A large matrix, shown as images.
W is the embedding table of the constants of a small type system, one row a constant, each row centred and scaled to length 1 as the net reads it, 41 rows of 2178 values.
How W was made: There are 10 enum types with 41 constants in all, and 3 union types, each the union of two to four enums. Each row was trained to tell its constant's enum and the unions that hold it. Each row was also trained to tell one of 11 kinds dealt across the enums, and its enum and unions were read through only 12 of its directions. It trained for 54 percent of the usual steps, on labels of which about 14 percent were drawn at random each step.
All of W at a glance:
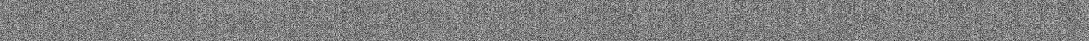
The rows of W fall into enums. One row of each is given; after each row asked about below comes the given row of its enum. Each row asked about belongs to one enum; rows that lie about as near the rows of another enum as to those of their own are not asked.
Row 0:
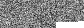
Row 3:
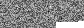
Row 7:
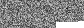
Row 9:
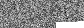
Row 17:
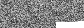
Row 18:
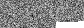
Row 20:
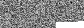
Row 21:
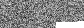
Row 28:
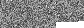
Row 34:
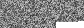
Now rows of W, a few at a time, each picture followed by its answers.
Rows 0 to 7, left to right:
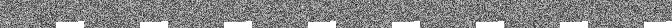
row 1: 17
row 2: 20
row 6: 0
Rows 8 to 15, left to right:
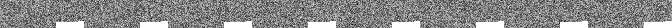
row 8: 17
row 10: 3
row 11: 18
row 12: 28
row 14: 20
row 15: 18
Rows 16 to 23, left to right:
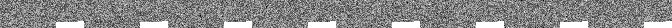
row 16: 20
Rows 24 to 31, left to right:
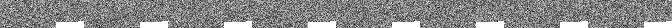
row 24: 3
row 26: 3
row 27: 21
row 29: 18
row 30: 0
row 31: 18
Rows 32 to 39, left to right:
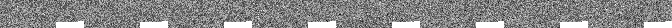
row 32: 0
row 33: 17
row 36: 17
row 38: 0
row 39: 18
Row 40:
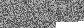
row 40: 3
